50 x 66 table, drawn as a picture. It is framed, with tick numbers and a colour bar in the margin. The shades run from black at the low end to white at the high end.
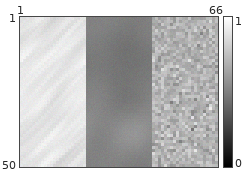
The table splits into one row of 3 panels. Panel 1,1: very high, slanting up to the right, faint in contrast. Panel 1,2: middling, smooth, faint in contrast. Panel 1,3: high, fine-grained.
